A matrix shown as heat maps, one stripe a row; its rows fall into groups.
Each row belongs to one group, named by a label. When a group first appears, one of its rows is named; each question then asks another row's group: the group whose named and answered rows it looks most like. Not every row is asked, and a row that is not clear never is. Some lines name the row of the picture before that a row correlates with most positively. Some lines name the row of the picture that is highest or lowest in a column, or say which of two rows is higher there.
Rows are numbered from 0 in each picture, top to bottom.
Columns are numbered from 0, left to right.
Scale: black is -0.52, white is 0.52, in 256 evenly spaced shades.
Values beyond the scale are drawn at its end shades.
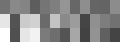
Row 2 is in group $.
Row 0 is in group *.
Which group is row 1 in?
$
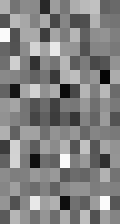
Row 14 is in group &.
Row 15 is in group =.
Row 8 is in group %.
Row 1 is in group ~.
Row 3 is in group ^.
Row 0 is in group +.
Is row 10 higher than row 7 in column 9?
No
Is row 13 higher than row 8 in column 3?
Yes
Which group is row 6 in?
&
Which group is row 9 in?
$
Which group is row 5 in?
*
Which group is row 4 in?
*
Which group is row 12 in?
&
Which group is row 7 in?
%
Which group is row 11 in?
*
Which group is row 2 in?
$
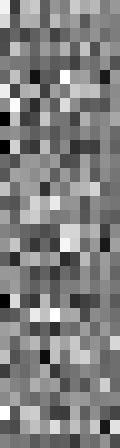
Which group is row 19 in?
%
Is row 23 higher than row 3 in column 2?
No
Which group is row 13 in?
+
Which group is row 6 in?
+
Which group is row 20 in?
%
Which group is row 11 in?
&
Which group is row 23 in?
%
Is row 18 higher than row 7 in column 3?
Yes
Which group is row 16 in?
*
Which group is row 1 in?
$
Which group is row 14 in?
^
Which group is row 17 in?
*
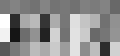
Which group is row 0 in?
%
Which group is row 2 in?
+
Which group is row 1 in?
+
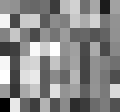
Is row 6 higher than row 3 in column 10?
Yes
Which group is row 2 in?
*
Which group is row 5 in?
$
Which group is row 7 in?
~
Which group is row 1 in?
+
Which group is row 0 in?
*
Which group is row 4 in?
$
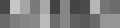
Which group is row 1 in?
~
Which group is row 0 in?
~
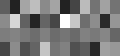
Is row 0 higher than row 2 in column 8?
Yes
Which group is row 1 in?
*
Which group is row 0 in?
&
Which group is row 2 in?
%
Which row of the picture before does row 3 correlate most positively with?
1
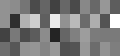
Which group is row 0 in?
%
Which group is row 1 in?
^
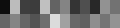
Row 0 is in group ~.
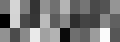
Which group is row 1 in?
~
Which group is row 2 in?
&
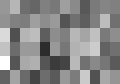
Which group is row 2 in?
+
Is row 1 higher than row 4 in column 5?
Yes
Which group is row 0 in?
*
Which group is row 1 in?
&
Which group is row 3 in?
+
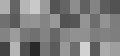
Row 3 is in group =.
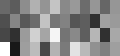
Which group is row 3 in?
+
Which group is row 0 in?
^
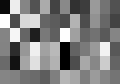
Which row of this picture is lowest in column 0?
0
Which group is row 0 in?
~
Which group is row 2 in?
*
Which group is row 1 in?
$
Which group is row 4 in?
&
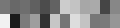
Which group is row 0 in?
*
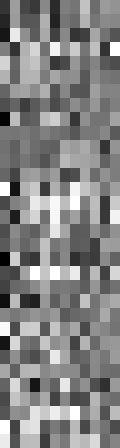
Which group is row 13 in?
+
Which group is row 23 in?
$
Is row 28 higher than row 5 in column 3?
No
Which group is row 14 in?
^
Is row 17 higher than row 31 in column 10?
Yes
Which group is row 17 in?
~
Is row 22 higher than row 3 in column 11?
No
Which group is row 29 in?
^
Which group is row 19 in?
^
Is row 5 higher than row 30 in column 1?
Yes
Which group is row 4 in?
$
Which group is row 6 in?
~
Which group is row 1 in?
=
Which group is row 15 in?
^
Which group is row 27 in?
*
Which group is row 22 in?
&
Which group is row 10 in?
*
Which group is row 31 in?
+
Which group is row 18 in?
~
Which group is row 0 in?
=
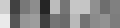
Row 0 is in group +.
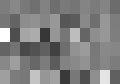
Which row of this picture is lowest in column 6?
5
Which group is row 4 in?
%
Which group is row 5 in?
&
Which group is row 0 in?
%
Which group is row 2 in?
$
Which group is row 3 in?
=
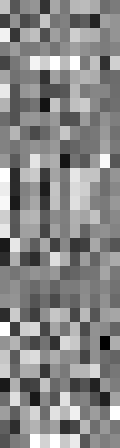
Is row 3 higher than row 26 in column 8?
No
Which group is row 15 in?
+
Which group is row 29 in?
^
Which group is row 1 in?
~
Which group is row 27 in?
~
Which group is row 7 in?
+
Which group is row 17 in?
~
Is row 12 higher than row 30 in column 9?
Yes
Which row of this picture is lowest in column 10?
24
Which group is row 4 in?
^
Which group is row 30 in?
&
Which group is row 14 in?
+
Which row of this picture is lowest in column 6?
11
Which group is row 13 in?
+
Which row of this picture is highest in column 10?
11
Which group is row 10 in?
&
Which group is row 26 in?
+
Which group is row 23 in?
$
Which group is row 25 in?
$
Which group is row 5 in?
+
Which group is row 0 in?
+
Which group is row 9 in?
*
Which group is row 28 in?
*
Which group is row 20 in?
%
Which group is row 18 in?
=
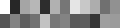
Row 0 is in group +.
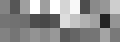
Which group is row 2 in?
&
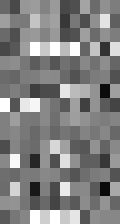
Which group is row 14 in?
%
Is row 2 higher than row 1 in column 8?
Yes
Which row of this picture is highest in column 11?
3
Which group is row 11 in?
*
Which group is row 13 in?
*
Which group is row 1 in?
&
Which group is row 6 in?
*
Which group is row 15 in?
^
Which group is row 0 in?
&
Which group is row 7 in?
$
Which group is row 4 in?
%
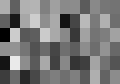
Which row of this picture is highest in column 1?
4
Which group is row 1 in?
&
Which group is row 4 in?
~
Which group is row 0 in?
$
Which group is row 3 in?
%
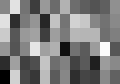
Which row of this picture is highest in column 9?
2
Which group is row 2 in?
+
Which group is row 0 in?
*
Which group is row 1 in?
+
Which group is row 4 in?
~
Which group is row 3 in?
&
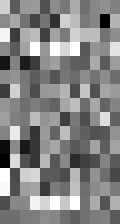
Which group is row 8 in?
&
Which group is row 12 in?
$
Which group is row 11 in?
~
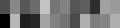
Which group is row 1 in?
=
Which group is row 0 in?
~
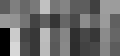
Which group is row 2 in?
~
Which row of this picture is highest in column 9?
1
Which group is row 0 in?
~
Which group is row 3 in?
~
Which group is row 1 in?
%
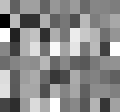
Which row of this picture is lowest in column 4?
2
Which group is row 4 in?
~
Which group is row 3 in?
^
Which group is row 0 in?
$
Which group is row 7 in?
^
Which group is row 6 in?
$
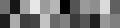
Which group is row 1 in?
~
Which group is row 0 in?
&
